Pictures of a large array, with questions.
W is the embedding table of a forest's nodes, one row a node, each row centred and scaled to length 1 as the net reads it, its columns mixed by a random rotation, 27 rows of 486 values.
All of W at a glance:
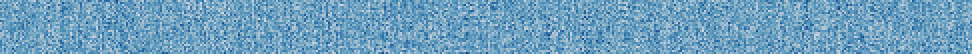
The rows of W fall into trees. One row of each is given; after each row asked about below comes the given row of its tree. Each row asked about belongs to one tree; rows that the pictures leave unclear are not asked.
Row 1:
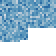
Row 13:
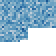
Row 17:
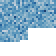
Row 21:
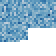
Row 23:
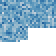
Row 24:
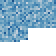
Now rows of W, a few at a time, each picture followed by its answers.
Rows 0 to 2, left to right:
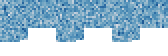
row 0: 13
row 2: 23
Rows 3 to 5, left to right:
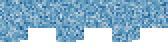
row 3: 1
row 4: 1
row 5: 23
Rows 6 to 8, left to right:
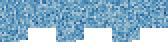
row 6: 21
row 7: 1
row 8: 23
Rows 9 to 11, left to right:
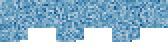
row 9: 17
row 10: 1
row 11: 13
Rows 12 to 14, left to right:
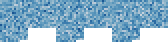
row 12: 17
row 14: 13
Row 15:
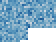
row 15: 21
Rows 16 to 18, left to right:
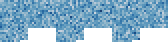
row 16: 17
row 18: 24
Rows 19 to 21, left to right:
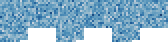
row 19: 17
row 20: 23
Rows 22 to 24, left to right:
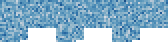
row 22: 1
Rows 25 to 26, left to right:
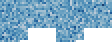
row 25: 21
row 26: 17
